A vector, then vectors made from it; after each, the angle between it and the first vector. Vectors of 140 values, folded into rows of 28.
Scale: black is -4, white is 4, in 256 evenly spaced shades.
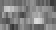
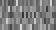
orthogonal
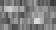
nearly parallel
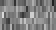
partly aligned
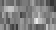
nearly parallel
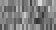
partly opposed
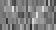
partly aligned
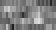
nearly parallel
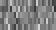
orthogonal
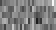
partly opposed
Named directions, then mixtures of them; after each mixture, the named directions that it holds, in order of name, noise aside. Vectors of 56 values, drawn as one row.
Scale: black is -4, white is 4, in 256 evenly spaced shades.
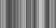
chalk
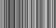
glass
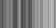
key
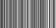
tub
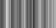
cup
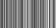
tub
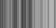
key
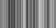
chalk, cup, glass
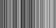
key, tub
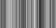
chalk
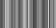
cup, key, tub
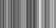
chalk, cup, key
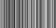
glass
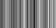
chalk, cup, tub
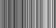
glass, key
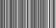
tub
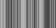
chalk, key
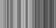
key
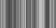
chalk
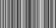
chalk, cup, tub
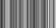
cup, tub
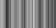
cup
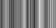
chalk, cup, tub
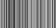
glass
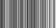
cup, key, tub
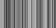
cup, glass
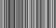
glass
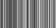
chalk, tub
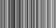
cup, glass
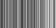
key, tub
